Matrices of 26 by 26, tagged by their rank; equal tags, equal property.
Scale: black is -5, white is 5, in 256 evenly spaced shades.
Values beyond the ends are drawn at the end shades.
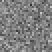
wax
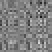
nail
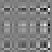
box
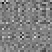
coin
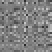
nail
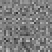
coin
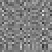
nail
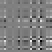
box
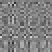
nail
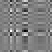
box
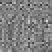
coin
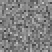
wax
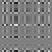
box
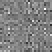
coin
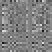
nail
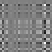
box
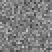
wax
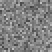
wax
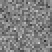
wax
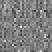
coin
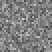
wax
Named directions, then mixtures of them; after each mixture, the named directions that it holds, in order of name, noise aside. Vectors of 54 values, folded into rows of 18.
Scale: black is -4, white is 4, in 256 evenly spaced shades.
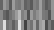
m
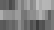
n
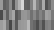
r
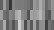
m, n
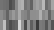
m, n, r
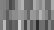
m, n, r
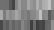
n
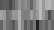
m, n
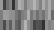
m, n, r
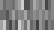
m, r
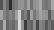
m, n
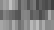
n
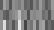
m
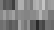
n, r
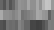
n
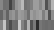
m, n, r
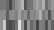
m, n, r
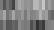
n, r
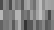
m, n, r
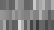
m, n, r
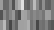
r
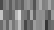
m, n, r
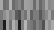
m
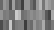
m, n, r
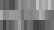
n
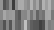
m, n, r
